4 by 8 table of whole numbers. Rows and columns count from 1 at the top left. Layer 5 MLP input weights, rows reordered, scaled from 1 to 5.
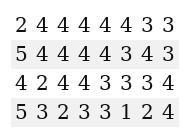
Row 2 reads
5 4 4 4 4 3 4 3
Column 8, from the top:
3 3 4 4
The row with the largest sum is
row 2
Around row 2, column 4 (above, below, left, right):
4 4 4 4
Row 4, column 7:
2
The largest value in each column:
5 4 4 4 4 4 4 4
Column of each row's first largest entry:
2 1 1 1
